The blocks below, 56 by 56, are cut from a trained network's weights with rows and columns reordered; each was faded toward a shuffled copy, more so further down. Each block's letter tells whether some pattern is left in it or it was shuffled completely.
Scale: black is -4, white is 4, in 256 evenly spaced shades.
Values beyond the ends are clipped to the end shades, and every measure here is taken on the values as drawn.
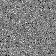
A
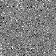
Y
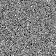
A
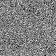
A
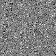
Y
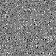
Y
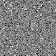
Y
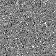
Y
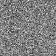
Y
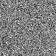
Y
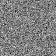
A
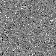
A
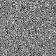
Y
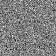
Y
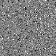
Y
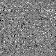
Y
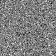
A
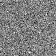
A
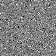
A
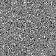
Y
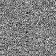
Y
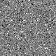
Y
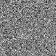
Y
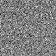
Y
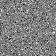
A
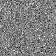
Y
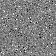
A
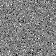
A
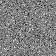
A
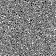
A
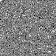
Y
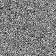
A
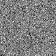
Y
